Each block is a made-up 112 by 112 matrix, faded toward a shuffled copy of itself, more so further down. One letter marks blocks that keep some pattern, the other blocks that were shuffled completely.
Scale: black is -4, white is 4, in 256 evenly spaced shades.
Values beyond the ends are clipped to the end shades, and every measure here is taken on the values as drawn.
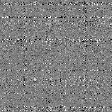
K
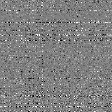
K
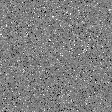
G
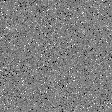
G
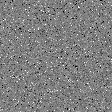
G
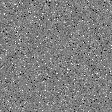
G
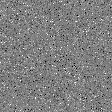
G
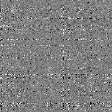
K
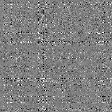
K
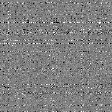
K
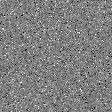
G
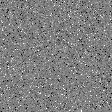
G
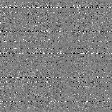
K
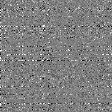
K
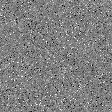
G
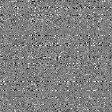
K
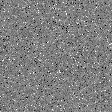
G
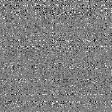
K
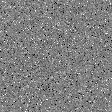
G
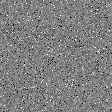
G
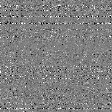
K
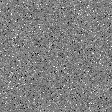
G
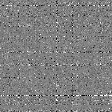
K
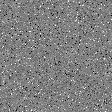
G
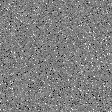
G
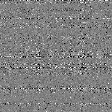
K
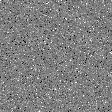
G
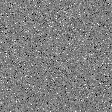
G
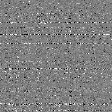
K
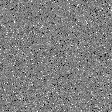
G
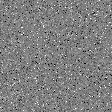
G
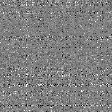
K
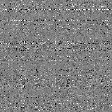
K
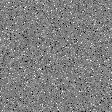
G
